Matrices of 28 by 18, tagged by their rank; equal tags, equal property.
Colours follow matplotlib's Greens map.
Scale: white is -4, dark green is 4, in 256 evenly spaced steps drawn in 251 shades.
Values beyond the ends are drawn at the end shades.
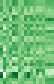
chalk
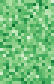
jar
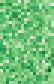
jar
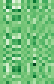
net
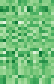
chalk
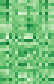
chalk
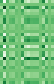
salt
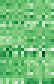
chalk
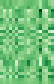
net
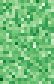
jar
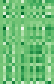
net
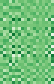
net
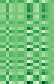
salt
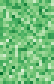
jar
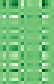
salt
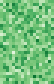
jar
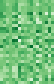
chalk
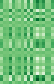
salt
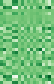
net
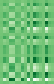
salt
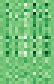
net
